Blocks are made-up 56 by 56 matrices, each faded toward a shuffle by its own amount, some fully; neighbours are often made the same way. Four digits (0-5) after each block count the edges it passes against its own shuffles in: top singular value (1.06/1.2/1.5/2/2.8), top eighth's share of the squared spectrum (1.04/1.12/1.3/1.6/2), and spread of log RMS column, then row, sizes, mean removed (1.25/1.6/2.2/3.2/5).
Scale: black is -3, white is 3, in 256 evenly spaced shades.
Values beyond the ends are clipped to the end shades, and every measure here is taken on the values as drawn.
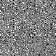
3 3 1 1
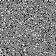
2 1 0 0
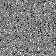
1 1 0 0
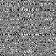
4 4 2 3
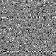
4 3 0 2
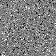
2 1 1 0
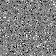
1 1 0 0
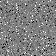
1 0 0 0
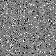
3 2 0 0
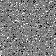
3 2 1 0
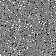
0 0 0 0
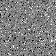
2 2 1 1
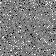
0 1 0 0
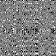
4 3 2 2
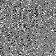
3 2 1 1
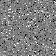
3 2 1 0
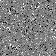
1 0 0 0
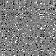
4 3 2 2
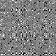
4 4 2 2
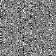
1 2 3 0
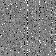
2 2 2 0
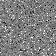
0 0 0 0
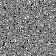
0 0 0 0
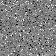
0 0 0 0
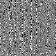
2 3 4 0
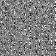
1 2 3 0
